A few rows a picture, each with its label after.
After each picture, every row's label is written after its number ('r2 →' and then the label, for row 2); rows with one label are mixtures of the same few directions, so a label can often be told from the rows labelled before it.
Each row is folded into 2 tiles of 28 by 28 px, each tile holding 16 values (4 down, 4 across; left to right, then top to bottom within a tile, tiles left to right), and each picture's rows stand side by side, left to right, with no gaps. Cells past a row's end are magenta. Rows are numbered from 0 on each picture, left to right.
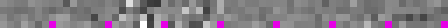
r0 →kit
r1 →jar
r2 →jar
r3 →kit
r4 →jar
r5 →jar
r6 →jar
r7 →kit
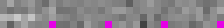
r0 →kit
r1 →jar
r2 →jar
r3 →kit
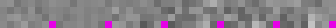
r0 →kit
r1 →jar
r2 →jar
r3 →jar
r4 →jar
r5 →jar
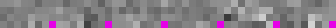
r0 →jar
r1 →jar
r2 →kit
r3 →jar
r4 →jar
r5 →jar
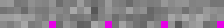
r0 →kit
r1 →kit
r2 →kit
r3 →kit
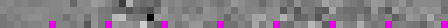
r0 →jar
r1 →jar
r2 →jar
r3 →kit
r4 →jar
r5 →jar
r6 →kit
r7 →jar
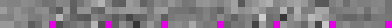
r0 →jar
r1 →jar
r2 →kit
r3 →kit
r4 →jar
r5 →jar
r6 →kit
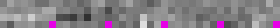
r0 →kit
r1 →kit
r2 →jar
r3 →jar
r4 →jar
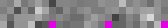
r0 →kit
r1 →jar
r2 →jar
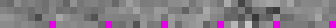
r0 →jar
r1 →jar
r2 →kit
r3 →kit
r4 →kit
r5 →jar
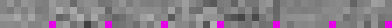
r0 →kit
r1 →jar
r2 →jar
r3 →jar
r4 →kit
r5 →kit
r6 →jar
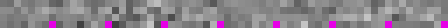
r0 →kit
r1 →kit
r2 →jar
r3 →jar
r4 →jar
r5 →kit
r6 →kit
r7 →jar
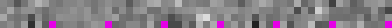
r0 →jar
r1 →kit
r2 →jar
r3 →jar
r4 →jar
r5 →kit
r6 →kit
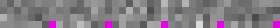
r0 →jar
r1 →kit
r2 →kit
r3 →jar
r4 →kit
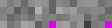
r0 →kit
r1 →jar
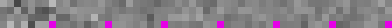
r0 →kit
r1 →jar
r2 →jar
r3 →kit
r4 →jar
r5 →kit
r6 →jar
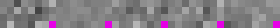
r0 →kit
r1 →kit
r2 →kit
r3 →kit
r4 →jar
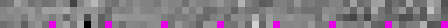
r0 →kit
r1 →jar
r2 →kit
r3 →kit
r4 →jar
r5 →jar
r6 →kit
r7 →kit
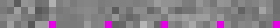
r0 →kit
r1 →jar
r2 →jar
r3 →kit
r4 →kit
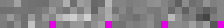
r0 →jar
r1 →kit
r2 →jar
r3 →jar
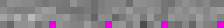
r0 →kit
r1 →jar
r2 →jar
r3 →kit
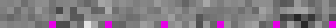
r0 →kit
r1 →jar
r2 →jar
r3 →jar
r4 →kit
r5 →kit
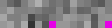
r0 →jar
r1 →jar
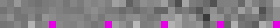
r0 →jar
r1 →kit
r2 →kit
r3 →jar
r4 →kit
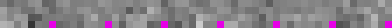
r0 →jar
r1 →jar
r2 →kit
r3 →jar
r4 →jar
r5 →kit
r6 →jar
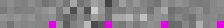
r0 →kit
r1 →kit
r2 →kit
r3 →jar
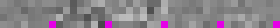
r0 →kit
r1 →jar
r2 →kit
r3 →kit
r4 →kit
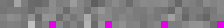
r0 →jar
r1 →jar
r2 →kit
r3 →jar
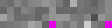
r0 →jar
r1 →jar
